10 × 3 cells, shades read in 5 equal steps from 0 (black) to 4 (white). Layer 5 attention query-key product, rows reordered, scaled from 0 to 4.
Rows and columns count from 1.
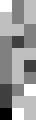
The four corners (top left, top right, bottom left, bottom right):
4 3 0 3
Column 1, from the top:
4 3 3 2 2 2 2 1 1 0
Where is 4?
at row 1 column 1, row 8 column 3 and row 10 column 2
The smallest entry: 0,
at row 10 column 1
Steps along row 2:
down up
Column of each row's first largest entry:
1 1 1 1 2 2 2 3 2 2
